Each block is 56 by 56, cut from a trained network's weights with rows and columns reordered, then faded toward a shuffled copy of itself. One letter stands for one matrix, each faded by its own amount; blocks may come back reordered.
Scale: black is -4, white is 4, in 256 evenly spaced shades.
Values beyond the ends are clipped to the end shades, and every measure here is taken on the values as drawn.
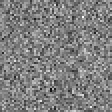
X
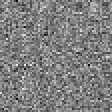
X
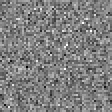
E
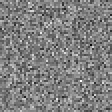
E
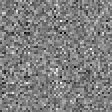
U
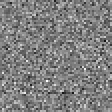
E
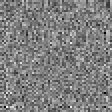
X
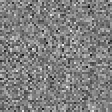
X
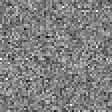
E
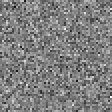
E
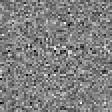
U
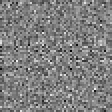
U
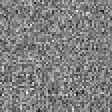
X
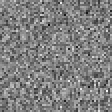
X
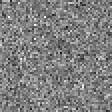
E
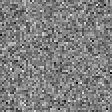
E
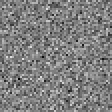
E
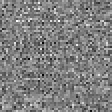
U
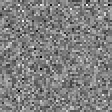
X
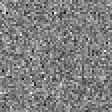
E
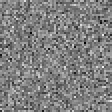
E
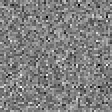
U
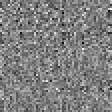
U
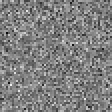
E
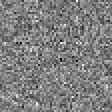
X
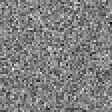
E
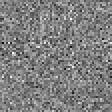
U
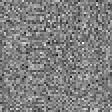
X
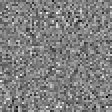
U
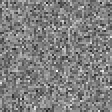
E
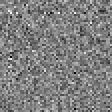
X
